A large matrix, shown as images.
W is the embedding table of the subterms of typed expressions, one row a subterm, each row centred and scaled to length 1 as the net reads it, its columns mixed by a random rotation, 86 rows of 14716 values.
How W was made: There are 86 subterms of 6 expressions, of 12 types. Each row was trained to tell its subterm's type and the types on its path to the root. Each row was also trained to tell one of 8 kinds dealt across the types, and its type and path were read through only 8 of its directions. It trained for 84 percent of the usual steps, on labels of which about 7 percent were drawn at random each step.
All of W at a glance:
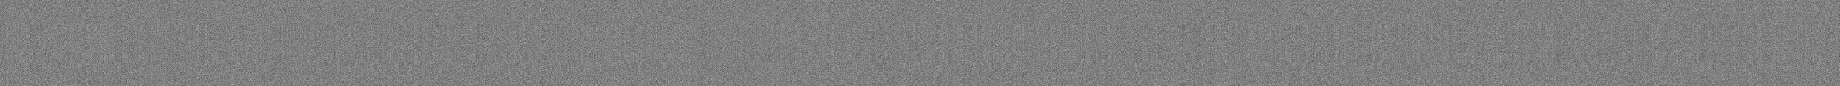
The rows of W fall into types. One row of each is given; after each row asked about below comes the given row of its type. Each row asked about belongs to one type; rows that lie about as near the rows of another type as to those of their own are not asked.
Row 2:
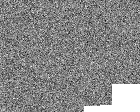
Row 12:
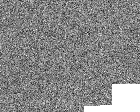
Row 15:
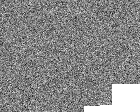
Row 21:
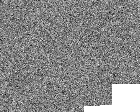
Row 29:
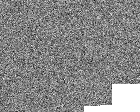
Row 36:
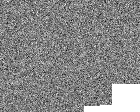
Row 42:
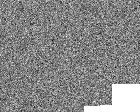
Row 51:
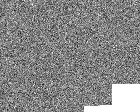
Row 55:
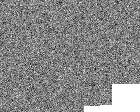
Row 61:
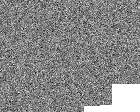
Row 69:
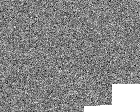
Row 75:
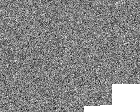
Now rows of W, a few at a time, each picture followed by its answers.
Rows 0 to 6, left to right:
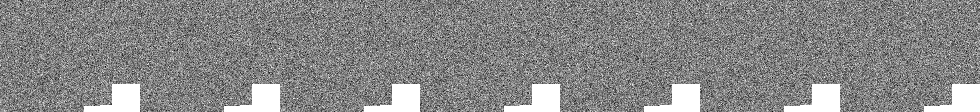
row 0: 75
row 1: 61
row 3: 21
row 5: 55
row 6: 61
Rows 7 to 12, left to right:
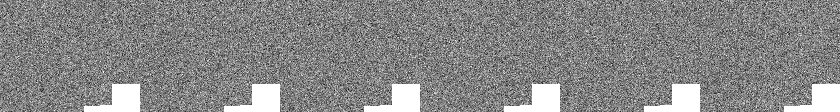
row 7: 75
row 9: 42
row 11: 42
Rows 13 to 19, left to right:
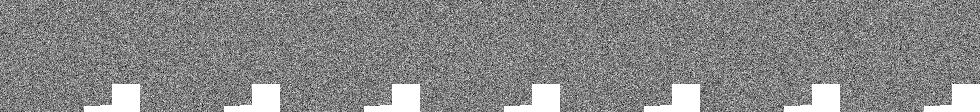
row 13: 55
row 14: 2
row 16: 2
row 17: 61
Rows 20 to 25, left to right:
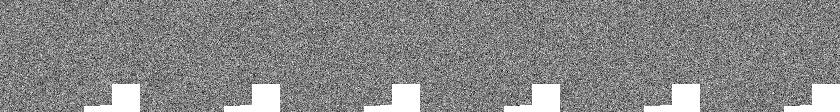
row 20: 75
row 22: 12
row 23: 2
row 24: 51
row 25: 36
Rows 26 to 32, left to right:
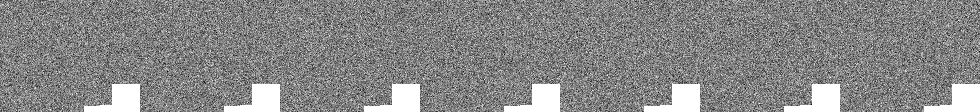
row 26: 21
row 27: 51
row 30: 36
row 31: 42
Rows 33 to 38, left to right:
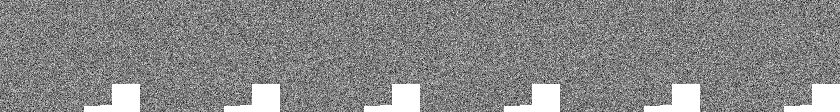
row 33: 51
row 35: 29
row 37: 29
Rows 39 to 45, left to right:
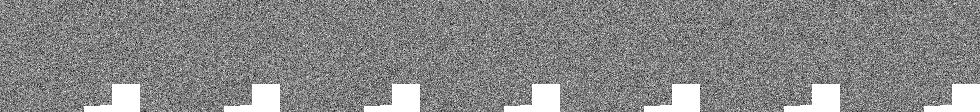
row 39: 75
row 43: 2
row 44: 42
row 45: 55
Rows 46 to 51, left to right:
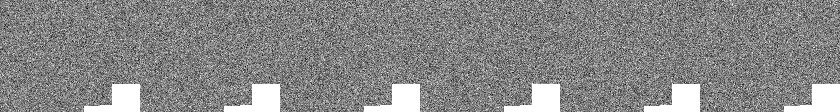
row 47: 75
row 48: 12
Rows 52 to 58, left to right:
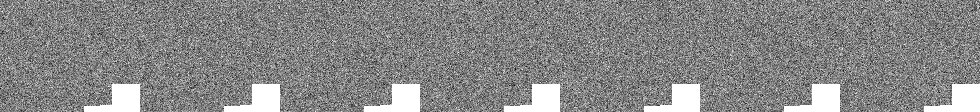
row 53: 61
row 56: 36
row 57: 61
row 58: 42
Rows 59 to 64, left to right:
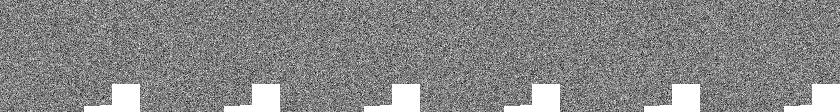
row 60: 36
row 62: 36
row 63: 21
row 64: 42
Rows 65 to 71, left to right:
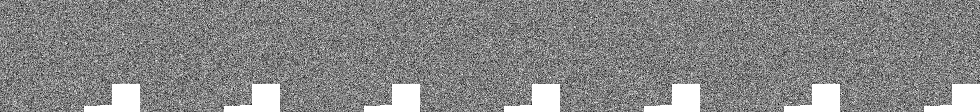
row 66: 75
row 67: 29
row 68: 42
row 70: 12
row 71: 29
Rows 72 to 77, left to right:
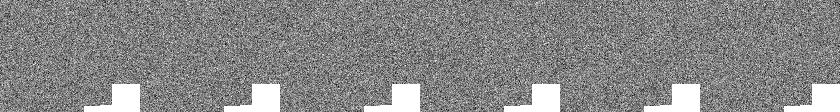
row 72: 2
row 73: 36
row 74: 69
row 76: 15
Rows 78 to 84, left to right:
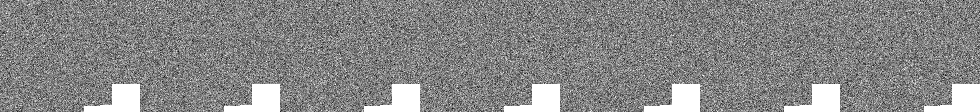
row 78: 55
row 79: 29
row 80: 61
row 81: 2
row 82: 61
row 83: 21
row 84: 51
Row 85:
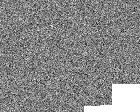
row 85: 36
